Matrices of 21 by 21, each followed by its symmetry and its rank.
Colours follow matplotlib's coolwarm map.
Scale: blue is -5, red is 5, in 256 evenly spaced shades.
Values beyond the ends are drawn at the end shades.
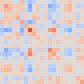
symmetric, rank three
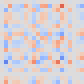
antisymmetric, rank two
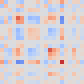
symmetric, rank two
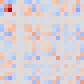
symmetric, rank three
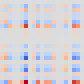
neither, rank one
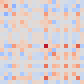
symmetric, rank three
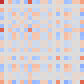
symmetric, rank two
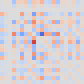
antisymmetric, rank two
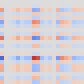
neither, rank one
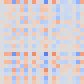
neither, rank two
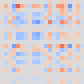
neither, rank two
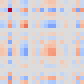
symmetric, rank two
